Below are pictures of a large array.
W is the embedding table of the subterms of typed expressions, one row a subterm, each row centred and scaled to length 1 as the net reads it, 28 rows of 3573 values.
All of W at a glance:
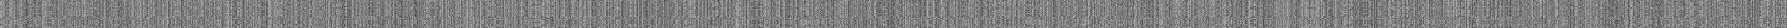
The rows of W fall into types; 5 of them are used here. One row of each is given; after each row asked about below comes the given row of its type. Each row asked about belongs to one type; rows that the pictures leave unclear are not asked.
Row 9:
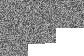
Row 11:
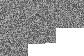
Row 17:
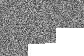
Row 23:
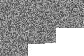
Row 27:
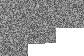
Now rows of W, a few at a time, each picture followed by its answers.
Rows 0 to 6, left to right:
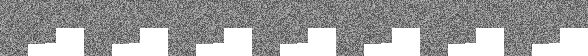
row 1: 17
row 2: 11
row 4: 27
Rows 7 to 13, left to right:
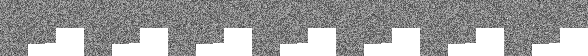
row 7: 23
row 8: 23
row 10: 11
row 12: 11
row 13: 27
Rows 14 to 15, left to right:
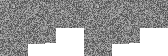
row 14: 11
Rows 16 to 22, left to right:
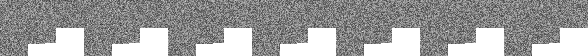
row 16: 17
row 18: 27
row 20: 23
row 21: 23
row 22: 27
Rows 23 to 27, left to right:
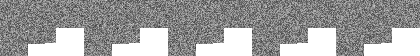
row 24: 9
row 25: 9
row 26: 11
